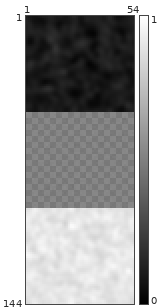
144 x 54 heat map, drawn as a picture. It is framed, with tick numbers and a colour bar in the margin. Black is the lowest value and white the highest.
The table splits into 3 rows of 1 panel. Panel 1,1: very low, blotchy, faint in contrast. Panel 2,1: middling, checkered, faint in contrast. Panel 3,1: very high, blotchy, faint in contrast.
